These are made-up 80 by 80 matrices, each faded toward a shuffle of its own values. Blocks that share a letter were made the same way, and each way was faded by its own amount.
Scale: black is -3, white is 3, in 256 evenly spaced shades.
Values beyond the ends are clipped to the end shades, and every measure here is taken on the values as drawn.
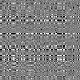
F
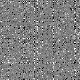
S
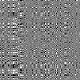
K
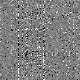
S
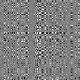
K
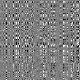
K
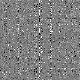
S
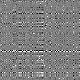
F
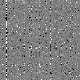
S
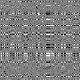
F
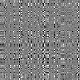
K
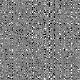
S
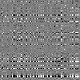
F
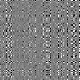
K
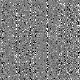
S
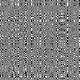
K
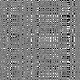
K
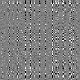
K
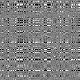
F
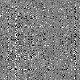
S
